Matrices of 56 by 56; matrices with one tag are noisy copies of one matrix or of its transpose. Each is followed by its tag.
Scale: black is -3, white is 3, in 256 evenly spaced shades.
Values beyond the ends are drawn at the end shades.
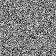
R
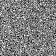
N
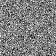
R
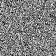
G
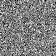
G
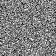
G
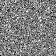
N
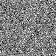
R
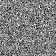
N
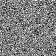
R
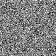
R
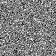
G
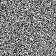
G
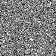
G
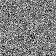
R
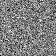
N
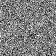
R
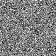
R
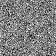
R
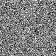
R
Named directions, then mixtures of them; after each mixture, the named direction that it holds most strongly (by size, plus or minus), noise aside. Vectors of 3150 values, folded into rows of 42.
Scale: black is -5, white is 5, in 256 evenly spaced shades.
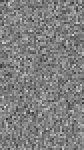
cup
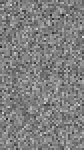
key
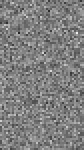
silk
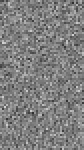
cup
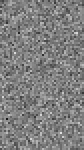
silk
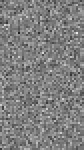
silk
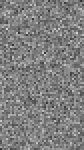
silk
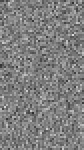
cup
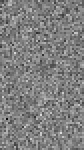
key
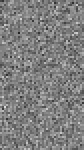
cup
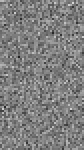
cup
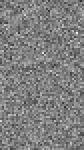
silk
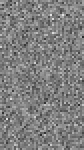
key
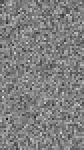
key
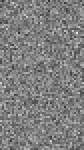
silk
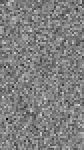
cup
